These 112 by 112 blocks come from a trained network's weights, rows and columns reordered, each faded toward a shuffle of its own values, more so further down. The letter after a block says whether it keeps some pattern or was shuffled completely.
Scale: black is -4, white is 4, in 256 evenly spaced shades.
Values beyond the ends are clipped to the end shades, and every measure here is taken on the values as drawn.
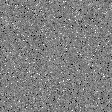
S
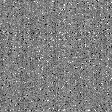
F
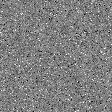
S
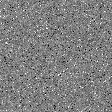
S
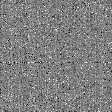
F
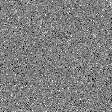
F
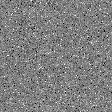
S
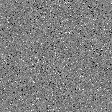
S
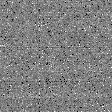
F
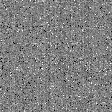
F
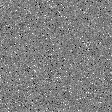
S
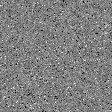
S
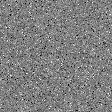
S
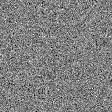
F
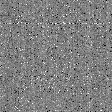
F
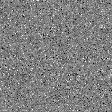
F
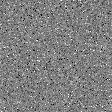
S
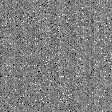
F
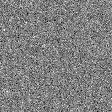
S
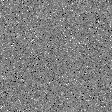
S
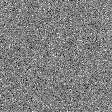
S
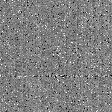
F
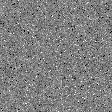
S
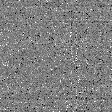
F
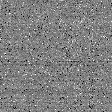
F
